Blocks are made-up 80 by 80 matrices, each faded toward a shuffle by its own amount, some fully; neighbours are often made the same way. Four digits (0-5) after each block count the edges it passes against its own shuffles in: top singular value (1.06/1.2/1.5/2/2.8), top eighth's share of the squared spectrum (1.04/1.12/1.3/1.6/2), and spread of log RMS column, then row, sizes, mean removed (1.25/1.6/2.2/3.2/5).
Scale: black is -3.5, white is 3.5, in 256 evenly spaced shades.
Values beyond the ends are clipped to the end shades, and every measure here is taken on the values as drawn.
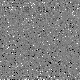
3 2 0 1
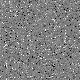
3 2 1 0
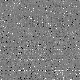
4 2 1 1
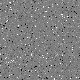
2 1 0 0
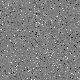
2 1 0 0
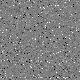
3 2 0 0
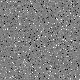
2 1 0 0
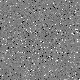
2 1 0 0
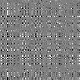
5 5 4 3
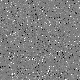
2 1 0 0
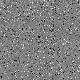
2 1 0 0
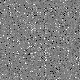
3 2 1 1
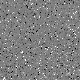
2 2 0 0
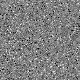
2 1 0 0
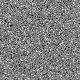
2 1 0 0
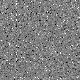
3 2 0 0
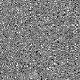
4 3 2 1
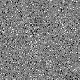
3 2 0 1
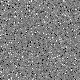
0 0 0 0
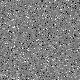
1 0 0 0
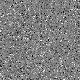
3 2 1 0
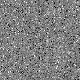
3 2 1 0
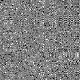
4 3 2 1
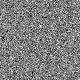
0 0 0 0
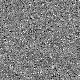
0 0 0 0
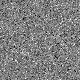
0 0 0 0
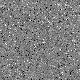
0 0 0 0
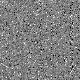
1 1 2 0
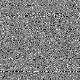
2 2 0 3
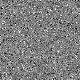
0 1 0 1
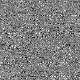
1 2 0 3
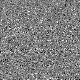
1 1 0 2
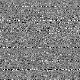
2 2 0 4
